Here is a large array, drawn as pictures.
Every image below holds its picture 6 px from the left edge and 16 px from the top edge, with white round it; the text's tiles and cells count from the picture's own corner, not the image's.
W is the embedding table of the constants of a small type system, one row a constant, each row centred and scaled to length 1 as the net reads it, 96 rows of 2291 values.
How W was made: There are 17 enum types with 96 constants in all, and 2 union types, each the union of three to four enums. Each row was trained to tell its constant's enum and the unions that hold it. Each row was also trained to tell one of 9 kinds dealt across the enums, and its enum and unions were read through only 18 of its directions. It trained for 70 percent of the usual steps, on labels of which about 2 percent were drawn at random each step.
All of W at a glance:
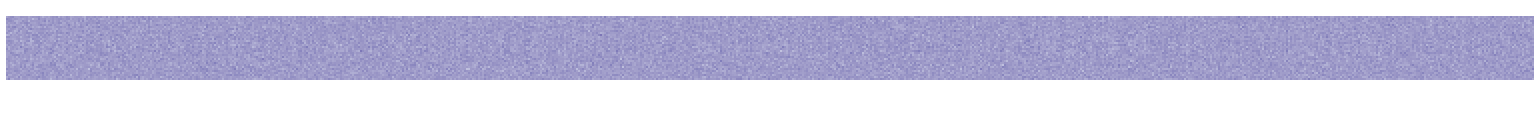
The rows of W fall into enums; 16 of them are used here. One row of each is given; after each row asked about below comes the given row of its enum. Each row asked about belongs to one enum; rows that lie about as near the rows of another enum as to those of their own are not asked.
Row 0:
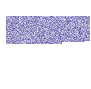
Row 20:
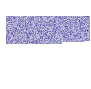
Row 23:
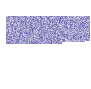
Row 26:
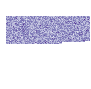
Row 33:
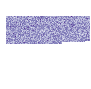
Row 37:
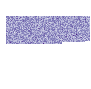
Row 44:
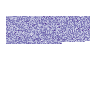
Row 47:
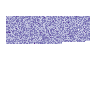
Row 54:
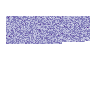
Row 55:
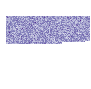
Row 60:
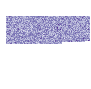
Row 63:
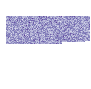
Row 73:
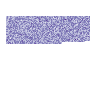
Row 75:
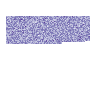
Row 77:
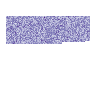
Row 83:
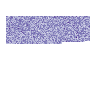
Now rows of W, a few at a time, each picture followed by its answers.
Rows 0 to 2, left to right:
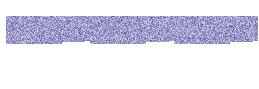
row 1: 33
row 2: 77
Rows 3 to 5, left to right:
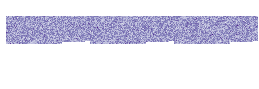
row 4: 37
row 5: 83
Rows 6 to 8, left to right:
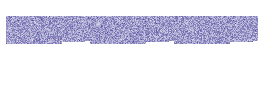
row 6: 33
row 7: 26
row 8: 77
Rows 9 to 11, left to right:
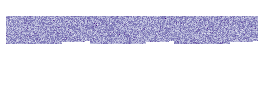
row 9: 77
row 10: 83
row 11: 23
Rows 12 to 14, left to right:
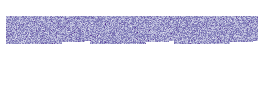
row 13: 55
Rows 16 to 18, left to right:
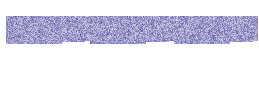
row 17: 0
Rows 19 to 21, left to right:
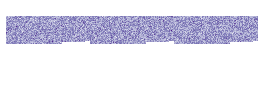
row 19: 75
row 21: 55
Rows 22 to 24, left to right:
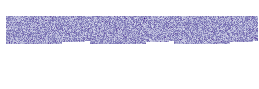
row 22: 37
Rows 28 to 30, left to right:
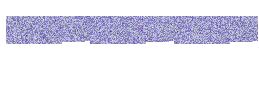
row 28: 54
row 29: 0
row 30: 23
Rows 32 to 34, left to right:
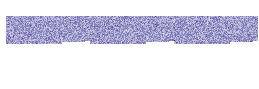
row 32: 83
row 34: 55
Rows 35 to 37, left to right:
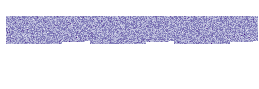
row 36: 23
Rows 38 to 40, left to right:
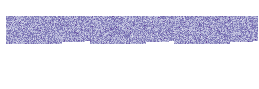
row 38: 37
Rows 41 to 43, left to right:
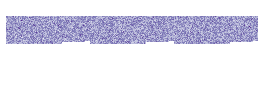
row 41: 54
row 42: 83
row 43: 73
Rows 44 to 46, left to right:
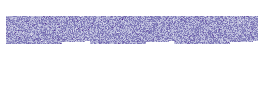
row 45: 60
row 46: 55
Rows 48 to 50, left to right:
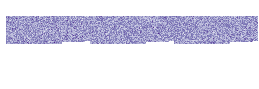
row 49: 54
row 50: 83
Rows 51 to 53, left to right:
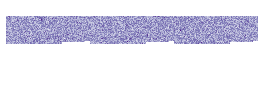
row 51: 33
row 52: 54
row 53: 55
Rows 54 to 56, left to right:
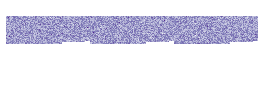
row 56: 0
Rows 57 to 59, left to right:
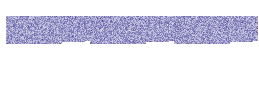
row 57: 44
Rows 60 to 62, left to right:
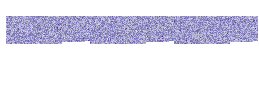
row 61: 37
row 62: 23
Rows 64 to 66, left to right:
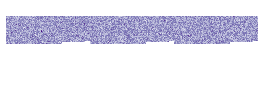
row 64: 20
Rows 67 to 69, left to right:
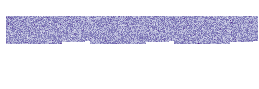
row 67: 33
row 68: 55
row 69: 0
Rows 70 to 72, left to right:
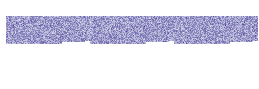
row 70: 60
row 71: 73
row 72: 54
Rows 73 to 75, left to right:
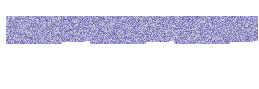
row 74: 73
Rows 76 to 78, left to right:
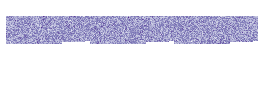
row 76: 26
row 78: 33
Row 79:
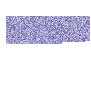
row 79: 60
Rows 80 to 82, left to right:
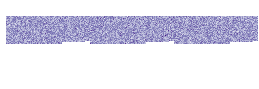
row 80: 77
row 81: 44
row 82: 23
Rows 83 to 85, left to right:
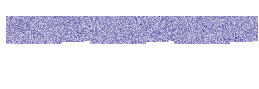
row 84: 54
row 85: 63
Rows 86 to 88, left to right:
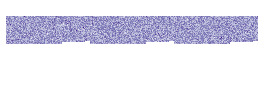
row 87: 83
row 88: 60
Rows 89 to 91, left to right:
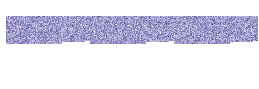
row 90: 23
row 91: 75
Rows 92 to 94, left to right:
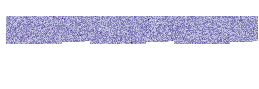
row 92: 37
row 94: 44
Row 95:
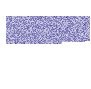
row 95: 60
